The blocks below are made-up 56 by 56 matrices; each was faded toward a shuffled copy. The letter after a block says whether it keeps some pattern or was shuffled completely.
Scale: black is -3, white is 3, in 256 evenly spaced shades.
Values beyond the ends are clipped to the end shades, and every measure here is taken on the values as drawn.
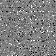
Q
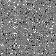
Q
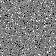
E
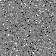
E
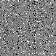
Q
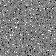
E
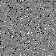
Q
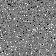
E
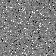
E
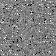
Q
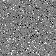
E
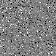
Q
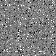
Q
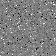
E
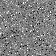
E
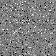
Q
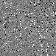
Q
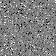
E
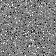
E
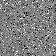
E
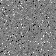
E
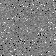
E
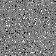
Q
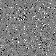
Q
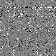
Q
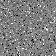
E
